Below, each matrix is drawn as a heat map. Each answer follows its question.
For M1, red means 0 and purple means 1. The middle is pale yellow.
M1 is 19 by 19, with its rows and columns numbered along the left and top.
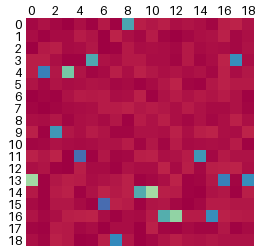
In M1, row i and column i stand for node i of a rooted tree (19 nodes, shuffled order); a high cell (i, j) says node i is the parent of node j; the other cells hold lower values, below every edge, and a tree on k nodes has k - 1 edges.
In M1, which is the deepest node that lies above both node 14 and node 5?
11
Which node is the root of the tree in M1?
13
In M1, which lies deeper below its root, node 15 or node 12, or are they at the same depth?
the same depth
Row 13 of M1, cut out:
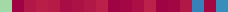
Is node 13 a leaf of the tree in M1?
no
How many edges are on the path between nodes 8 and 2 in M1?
7
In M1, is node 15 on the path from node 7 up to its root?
no
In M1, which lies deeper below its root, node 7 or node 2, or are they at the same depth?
node 2
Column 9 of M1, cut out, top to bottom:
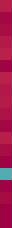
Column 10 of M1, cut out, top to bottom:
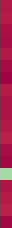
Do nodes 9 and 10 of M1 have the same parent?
yes
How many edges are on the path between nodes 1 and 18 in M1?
5
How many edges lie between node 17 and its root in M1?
5
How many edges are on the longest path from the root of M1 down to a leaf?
5
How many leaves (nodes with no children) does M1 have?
9
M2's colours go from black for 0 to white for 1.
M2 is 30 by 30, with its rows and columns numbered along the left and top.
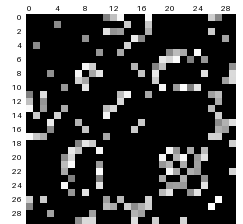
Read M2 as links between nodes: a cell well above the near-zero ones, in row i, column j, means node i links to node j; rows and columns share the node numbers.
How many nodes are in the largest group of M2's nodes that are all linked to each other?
5
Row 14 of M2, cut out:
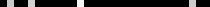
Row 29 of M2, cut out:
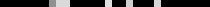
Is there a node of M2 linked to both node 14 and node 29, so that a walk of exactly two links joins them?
no
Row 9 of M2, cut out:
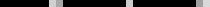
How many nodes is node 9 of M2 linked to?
5
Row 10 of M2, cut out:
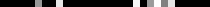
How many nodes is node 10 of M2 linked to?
7
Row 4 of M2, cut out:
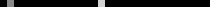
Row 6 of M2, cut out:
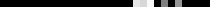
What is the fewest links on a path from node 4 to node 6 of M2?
6
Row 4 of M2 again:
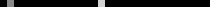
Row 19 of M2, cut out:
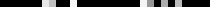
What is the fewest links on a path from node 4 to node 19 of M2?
5
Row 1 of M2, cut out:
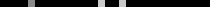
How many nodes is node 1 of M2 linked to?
3
